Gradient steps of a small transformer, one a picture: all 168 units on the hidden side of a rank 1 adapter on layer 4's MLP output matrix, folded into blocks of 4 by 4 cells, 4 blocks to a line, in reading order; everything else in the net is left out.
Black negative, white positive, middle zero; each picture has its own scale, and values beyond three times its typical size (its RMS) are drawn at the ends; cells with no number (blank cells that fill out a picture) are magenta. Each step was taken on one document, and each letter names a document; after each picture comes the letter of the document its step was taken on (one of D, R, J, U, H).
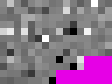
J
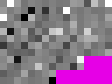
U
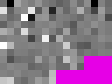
J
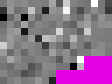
J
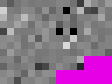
U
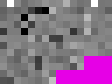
J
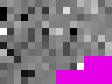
U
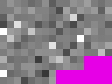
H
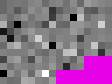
H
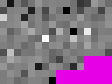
U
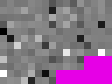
H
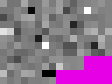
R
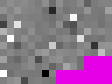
H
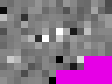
J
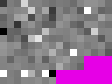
R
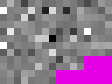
U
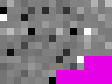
U
